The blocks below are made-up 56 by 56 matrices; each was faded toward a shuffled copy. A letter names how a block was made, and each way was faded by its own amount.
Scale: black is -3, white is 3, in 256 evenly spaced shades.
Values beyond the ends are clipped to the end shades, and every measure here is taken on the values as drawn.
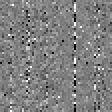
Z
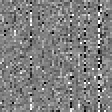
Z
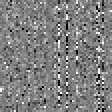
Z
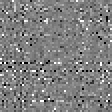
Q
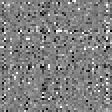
Q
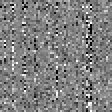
Z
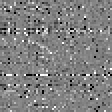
Q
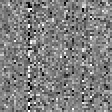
Z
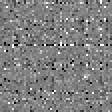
Q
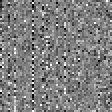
Z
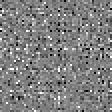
Q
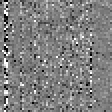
Z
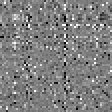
Q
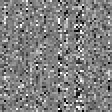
Z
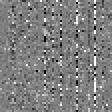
Z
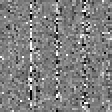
Z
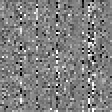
Z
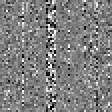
Z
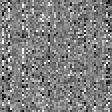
Z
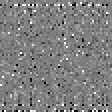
Q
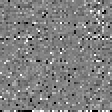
Q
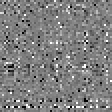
Q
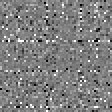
Q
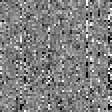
Z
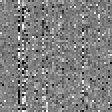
Z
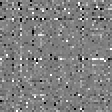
Q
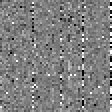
Z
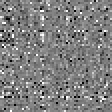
Q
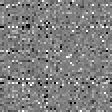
Q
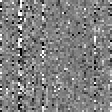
Z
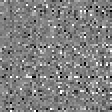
Q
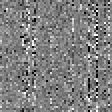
Z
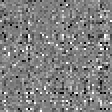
Q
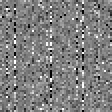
Z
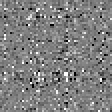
Q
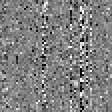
Z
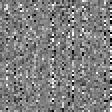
Z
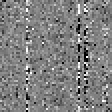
Z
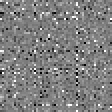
Q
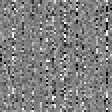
Z
